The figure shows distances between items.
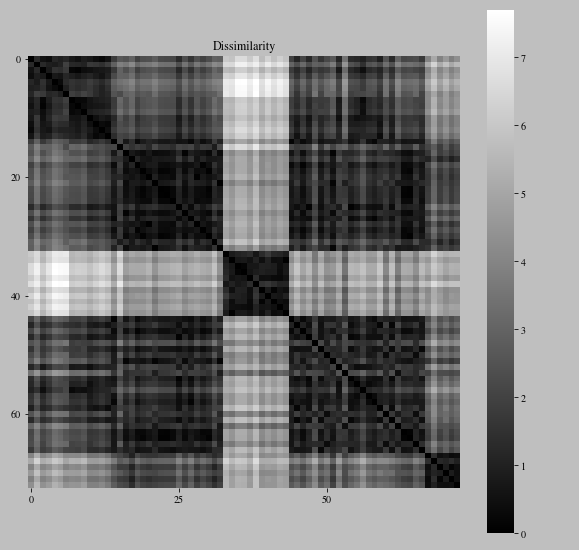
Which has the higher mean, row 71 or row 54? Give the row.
71
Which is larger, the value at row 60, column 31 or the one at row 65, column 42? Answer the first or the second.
the second
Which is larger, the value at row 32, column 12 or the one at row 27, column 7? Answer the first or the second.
the first
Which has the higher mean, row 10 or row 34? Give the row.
34
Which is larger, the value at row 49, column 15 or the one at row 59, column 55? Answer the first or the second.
the first
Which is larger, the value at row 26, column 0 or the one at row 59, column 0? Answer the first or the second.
the first
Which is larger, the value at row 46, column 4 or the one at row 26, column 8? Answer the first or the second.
the first
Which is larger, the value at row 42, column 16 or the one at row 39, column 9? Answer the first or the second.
the second
